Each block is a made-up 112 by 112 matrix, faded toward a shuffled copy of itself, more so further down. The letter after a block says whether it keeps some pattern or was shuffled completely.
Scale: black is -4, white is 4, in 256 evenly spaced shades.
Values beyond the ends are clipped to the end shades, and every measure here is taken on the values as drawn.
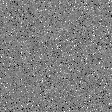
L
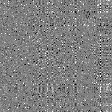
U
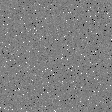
L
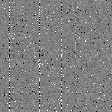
U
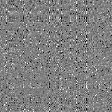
U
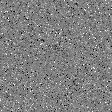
L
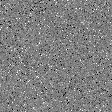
L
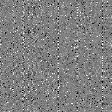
U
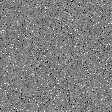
L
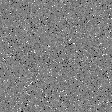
L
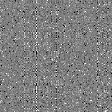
U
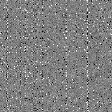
U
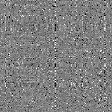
U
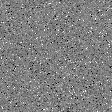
L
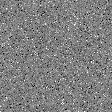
L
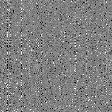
U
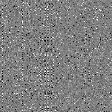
U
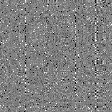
U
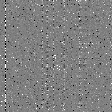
U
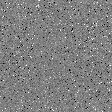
L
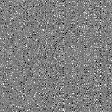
U
